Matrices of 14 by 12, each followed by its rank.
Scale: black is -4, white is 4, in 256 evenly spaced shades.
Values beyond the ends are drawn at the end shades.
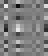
one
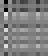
one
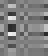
one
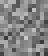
full rank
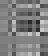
one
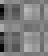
one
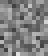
full rank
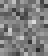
full rank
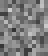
full rank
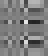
one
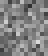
full rank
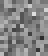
full rank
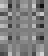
one
